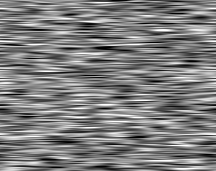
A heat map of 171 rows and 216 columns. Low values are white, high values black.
The values follow a bell shape. On average the colour sits 50% of the way up the scale. Neither half mirrors the other. Streaks run across, left to right. There is no overall slope.
